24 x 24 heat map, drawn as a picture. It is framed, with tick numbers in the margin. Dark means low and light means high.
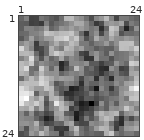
No overall slope runs across the table. The values follow a bell shape. There are no regular stripes. No single row or column stands out from its neighbours.
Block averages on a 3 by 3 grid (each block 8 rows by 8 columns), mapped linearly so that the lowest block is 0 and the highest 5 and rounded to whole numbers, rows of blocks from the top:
2 3 3 / 5 0 2 / 3 0 3
